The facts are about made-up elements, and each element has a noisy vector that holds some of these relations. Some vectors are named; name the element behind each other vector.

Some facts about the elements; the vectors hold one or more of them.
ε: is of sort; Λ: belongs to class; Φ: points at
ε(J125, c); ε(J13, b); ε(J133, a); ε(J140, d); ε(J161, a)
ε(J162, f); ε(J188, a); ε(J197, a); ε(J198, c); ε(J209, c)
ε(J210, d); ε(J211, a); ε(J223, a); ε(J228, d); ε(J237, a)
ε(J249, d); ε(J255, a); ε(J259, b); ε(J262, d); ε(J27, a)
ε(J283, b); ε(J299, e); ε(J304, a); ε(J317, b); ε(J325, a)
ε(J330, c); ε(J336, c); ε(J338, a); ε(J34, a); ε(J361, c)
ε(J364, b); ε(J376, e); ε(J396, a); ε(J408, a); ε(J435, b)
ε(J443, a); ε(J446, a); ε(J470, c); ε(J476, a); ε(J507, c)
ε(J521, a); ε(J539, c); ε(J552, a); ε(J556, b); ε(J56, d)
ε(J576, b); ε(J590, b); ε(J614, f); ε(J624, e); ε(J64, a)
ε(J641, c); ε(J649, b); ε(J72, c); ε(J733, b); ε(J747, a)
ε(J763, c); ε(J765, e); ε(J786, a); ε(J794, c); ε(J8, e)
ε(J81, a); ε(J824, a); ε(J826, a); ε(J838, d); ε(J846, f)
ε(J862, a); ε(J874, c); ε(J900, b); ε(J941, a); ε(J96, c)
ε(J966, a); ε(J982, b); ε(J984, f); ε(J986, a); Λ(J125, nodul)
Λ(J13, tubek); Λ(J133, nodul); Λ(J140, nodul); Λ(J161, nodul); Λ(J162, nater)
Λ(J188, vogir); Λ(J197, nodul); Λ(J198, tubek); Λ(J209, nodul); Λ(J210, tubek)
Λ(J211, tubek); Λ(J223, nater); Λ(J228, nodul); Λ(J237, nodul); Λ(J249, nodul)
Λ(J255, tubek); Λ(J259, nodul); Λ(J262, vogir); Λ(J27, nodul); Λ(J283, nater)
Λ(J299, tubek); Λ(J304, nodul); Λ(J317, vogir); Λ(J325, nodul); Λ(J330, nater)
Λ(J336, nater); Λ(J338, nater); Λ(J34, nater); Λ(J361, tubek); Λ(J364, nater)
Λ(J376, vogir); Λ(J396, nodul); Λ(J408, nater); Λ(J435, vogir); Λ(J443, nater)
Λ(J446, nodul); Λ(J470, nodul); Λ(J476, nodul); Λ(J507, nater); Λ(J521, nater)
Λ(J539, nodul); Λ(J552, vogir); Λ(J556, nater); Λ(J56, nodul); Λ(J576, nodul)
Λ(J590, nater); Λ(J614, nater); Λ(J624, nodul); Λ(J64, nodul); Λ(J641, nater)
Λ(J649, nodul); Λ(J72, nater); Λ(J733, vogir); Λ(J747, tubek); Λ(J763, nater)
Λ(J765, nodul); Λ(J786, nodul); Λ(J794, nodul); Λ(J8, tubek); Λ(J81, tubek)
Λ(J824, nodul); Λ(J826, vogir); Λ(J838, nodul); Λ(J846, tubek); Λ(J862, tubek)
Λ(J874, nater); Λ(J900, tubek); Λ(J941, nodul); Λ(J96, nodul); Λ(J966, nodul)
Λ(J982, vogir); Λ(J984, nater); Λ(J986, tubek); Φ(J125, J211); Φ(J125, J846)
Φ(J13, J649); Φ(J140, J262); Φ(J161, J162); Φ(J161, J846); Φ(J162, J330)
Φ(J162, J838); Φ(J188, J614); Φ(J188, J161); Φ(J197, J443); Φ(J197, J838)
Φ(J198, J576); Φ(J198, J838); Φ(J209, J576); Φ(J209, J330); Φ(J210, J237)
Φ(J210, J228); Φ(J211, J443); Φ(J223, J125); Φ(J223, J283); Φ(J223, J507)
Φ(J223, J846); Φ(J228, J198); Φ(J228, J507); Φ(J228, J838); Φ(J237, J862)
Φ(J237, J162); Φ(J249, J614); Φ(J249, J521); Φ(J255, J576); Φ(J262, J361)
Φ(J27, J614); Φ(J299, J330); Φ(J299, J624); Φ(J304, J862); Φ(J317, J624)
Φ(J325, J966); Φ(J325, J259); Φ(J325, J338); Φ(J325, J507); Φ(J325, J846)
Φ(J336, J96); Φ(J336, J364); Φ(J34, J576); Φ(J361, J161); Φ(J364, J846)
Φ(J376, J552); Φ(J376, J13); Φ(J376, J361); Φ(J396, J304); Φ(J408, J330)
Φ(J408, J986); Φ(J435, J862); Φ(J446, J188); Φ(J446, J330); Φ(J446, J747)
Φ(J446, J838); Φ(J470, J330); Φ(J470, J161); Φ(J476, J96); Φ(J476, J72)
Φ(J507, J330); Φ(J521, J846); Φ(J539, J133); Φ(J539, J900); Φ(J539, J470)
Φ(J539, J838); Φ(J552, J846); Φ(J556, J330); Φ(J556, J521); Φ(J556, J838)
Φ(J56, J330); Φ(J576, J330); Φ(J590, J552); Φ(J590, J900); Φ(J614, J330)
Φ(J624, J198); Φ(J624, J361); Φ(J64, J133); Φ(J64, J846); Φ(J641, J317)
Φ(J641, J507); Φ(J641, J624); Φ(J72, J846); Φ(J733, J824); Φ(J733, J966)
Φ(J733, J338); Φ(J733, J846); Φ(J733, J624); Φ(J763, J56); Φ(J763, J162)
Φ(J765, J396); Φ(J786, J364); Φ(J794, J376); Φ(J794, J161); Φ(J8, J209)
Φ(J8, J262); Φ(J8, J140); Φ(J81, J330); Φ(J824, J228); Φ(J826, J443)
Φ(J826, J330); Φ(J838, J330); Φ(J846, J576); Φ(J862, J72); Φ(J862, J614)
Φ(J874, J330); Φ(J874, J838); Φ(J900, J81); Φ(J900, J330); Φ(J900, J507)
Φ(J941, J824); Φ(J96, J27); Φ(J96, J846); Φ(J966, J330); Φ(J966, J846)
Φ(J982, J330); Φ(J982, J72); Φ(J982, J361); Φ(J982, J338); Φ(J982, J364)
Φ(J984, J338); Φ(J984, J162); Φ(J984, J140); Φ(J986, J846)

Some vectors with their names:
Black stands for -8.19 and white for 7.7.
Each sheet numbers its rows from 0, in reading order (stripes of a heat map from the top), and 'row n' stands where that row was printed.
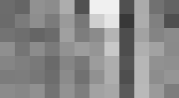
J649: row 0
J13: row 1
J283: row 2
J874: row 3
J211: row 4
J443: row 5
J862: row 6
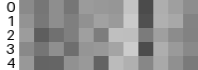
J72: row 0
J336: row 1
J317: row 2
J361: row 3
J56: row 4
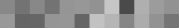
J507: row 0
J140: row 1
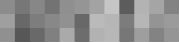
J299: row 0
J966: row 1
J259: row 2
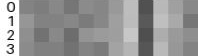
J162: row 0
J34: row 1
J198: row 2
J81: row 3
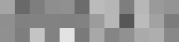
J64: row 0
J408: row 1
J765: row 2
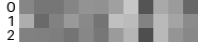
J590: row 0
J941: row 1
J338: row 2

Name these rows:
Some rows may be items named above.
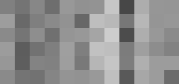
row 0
J330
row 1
J161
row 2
J361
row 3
J317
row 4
J624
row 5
J556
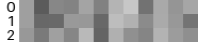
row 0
J470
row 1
J249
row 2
J304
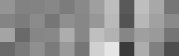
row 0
J34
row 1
J614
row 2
J435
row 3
J13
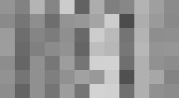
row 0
J396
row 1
J361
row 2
J552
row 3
J161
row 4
J376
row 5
J336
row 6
J376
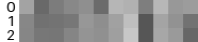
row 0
J197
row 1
J900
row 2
J590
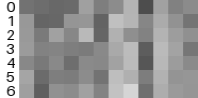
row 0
J283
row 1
J140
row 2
J304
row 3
J255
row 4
J846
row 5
J826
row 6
J794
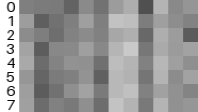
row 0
J747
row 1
J317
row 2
J210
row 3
J539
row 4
J476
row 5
J133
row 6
J576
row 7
J188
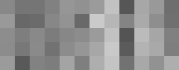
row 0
J364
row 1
J262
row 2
J984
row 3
J8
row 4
J125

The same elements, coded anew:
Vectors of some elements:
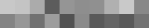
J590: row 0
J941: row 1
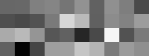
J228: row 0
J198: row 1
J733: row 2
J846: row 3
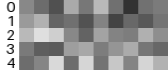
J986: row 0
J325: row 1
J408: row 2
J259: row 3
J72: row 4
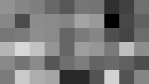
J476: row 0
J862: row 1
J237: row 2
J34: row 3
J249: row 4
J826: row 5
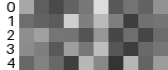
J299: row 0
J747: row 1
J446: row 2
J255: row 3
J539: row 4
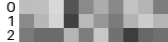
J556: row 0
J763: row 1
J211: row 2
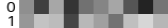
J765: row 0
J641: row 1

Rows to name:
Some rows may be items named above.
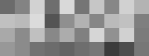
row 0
J72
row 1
J556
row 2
J364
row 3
J476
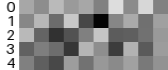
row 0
J364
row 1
J552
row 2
J8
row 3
J539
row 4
J624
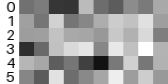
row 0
J794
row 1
J162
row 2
J283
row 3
J330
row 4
J376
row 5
J614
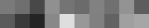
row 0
J140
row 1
J361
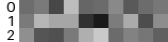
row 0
J161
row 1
J188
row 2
J900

